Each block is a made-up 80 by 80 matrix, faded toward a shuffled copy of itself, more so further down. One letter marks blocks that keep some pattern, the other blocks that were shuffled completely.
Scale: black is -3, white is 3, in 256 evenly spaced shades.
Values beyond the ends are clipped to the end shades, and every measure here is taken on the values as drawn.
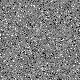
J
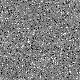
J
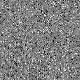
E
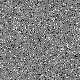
J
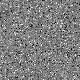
E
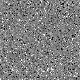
E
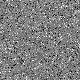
J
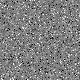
J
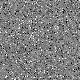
E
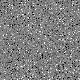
E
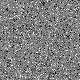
J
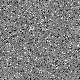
J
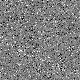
J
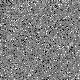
E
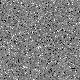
J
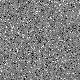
J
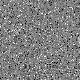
E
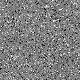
E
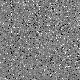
E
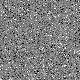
J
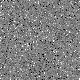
J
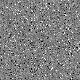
E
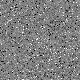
J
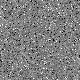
J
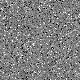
E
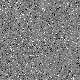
J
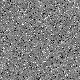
J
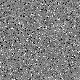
J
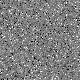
J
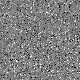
E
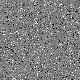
J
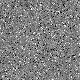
J
